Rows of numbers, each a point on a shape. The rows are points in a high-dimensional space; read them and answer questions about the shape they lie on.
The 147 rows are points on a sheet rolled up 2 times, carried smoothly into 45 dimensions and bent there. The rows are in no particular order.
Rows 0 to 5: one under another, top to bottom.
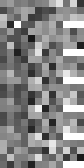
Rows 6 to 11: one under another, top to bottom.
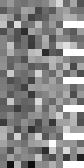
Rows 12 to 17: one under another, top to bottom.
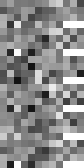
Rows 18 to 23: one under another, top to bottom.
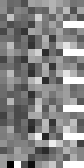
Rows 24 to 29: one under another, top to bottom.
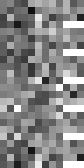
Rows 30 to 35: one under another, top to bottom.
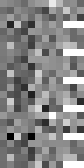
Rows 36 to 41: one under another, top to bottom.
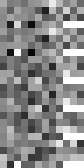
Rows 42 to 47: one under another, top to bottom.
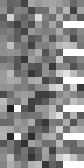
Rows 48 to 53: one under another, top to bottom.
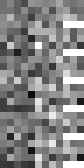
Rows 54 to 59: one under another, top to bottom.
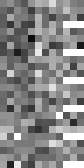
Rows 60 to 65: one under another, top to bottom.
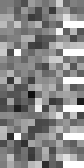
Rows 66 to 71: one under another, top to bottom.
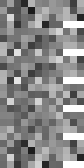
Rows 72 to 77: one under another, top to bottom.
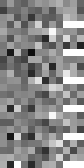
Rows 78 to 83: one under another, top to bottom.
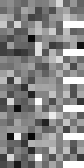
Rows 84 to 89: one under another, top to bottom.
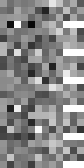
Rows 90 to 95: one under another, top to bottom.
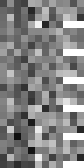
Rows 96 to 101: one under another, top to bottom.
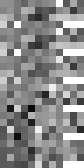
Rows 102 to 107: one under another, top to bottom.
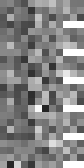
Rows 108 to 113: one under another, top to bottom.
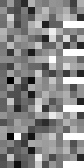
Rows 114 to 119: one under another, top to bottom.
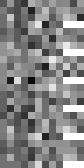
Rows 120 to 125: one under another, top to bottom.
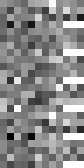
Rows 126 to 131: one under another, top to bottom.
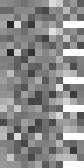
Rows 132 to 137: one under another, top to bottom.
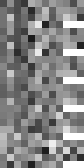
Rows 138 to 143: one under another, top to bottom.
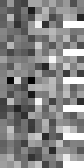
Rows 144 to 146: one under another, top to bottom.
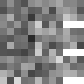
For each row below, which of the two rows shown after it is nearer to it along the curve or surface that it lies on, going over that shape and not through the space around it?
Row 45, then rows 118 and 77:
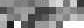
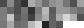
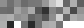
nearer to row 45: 77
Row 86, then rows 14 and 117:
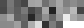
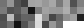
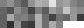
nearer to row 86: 14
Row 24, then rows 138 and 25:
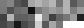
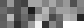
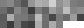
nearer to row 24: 138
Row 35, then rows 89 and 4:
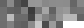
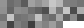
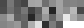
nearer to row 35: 89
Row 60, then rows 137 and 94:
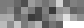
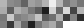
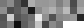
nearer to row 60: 94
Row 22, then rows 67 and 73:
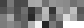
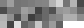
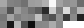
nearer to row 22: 67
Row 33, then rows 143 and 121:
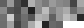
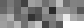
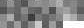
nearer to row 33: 143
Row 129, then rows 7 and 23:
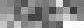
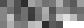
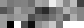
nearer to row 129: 7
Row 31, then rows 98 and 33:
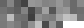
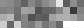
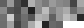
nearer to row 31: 98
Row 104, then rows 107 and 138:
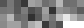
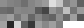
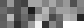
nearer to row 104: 138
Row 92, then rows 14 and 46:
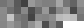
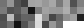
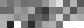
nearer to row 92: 14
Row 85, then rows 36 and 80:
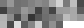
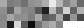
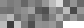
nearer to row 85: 80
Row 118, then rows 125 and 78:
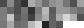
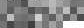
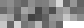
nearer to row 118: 78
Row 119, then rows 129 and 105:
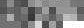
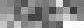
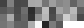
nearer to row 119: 129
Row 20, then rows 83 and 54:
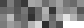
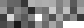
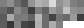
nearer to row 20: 83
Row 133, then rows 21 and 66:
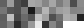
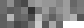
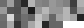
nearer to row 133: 66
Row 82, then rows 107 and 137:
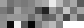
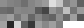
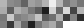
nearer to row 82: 137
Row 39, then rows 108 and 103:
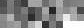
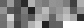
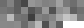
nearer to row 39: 108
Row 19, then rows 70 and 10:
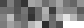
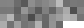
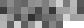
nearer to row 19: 10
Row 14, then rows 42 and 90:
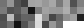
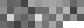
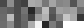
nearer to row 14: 90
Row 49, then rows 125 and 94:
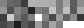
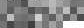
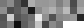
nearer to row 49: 94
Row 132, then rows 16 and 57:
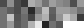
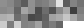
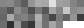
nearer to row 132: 16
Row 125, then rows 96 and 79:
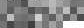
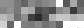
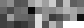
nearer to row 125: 79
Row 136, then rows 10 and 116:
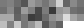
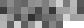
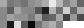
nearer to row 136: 10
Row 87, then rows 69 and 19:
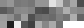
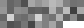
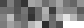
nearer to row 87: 69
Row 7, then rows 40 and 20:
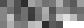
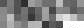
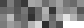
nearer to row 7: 40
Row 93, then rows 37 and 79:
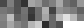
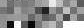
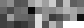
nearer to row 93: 79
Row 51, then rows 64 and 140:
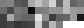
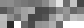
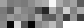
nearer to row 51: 140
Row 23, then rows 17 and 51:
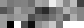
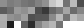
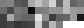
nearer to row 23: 17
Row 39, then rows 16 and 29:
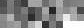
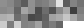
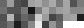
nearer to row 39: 16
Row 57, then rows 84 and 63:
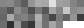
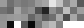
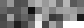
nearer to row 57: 63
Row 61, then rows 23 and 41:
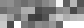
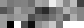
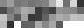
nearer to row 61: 41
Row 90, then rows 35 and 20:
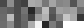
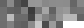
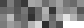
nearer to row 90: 20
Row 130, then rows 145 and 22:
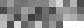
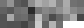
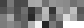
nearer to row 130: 22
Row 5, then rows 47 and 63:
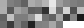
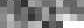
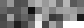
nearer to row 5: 63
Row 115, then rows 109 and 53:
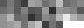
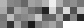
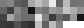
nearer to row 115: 53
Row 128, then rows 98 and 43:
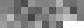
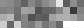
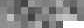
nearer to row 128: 43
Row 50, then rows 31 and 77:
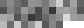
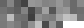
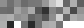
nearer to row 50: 31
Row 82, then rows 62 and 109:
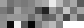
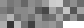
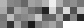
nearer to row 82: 109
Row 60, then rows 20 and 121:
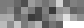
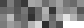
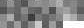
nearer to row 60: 20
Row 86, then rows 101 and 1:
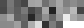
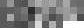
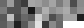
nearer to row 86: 1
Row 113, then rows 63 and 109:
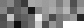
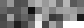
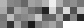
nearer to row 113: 63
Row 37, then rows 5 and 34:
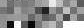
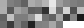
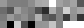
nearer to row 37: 34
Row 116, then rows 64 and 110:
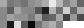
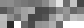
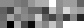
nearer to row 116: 110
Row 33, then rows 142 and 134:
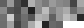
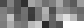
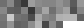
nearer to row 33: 142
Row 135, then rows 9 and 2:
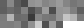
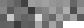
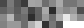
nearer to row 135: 9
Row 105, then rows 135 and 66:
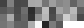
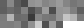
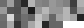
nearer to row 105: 66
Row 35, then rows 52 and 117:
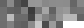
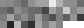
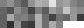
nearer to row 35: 117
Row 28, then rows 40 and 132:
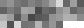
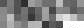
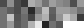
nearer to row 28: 40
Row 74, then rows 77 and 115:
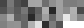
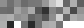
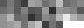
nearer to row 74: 115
